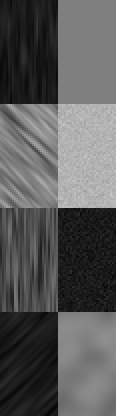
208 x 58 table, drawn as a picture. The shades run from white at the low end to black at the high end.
The table splits into 4 rows of 2 panels. Panel 1,1: very high, streaked downward, faint in contrast. Panel 1,2: middling, flat. Panel 2,1: middling, slanting down to the right. Panel 2,2: low, fine-grained, faint in contrast. Panel 3,1: high, streaked downward. Panel 3,2: very high, fine-grained, faint in contrast. Panel 4,1: very high, slanting up to the right, faint in contrast. Panel 4,2: middling, smooth, faint in contrast.
